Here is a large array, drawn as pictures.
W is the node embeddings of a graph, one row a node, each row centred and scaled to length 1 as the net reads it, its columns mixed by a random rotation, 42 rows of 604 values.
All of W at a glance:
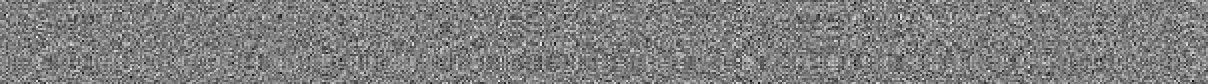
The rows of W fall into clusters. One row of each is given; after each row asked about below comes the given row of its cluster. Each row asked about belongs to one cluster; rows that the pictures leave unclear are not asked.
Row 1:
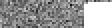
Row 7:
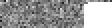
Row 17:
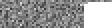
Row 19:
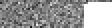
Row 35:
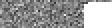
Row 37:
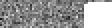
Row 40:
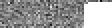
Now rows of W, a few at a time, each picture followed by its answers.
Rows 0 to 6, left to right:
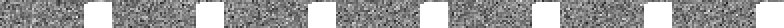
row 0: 37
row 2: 17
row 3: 35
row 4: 1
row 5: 17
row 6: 35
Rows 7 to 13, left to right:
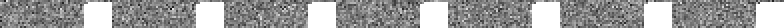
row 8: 7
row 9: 19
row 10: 37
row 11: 35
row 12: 1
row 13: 40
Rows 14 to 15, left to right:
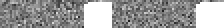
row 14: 37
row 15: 35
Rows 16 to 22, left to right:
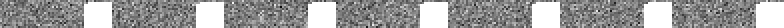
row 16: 1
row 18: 40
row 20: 7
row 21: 35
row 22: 35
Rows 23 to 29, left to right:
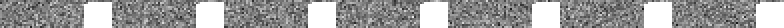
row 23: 19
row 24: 37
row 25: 17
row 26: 37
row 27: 40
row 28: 17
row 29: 1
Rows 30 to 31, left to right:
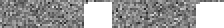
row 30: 1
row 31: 17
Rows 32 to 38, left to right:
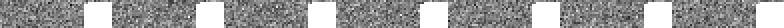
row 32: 1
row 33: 37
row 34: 1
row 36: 7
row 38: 17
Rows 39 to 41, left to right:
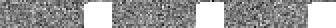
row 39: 37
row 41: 19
